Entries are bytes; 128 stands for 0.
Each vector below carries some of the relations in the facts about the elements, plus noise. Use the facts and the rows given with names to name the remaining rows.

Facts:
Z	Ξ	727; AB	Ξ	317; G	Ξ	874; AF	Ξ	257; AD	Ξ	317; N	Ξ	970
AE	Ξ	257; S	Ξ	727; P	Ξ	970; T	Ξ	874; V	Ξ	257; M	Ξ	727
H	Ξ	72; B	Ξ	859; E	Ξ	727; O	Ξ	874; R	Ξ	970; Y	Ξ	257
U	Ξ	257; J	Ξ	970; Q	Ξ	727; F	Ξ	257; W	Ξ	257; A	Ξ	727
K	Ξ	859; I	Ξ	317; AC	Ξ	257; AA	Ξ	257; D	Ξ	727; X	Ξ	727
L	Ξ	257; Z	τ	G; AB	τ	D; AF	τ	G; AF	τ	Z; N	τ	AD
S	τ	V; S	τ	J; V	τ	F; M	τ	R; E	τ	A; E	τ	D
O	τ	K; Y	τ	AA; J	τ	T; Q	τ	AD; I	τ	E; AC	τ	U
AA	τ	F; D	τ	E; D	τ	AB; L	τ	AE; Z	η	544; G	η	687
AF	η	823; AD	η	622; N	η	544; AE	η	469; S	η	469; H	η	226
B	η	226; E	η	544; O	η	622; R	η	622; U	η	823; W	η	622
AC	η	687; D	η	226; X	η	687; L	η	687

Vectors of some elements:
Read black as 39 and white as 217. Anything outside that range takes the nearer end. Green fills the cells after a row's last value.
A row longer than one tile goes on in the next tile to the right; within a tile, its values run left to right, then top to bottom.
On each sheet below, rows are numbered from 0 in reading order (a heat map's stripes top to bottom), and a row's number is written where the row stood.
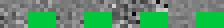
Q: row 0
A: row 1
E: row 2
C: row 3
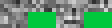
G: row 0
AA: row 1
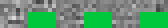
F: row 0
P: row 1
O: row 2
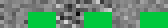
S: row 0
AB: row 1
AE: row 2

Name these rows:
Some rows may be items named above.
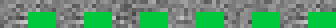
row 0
N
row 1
R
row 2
I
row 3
Y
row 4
S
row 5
J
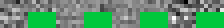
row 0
AF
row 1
T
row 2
Y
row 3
Z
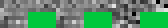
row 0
AD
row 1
AD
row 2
D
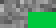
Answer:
K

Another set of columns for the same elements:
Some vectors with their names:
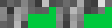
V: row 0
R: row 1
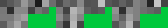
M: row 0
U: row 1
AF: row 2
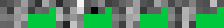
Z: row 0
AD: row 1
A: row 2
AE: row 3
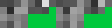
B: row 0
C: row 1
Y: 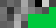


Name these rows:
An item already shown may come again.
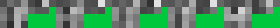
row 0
F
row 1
K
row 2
P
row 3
R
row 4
T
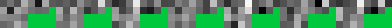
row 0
I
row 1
J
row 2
Q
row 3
H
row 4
AD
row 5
Y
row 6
N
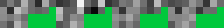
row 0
AB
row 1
N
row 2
H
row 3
S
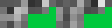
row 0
G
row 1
P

